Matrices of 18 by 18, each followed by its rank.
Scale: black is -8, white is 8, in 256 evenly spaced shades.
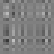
one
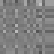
two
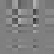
one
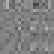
three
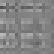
two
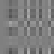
one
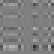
one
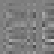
two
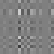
one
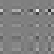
one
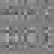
two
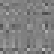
three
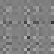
two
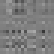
two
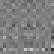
three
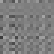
two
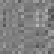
three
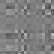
two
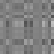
one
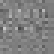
three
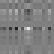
one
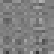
three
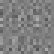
three
